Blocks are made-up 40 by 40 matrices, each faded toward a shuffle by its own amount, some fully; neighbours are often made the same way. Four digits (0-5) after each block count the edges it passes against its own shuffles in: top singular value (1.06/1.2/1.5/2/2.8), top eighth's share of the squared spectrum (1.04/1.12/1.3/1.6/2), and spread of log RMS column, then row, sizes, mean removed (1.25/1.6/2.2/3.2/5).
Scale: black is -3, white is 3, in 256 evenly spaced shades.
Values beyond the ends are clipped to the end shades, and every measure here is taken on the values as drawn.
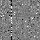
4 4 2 0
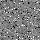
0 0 0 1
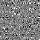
3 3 1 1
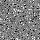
0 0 0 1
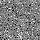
1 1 0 0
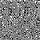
3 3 1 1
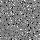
0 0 0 0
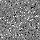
0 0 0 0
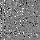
1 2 2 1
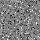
1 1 1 1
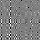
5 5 3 3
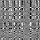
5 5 3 3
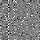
4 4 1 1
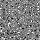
0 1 0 0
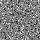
1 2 0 0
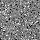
0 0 0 0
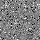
0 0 0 0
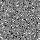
0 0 0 0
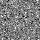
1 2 0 0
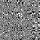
3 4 2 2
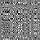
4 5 3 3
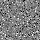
0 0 0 0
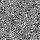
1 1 0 0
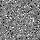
1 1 0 0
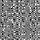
4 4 3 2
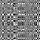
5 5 3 3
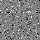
2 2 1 0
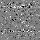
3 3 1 2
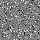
1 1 0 0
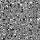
3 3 1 2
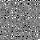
3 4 1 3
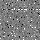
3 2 0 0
